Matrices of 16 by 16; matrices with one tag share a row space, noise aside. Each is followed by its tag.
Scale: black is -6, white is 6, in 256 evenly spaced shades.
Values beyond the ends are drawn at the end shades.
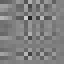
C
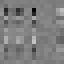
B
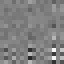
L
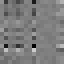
B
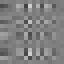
C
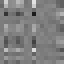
B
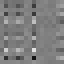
B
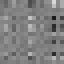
L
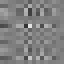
C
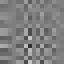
C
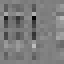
B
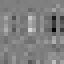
L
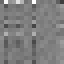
B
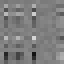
B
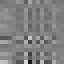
C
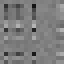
B
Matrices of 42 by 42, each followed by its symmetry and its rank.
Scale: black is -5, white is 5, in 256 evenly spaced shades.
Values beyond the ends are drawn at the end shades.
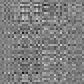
neither, rank three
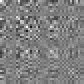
symmetric, rank three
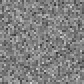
neither, full rank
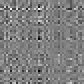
neither, rank three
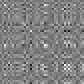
symmetric, rank three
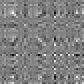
symmetric, rank three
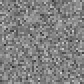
neither, full rank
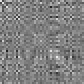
symmetric, rank three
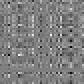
neither, rank three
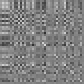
symmetric, rank three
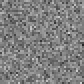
neither, full rank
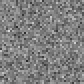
neither, full rank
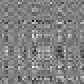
neither, rank three
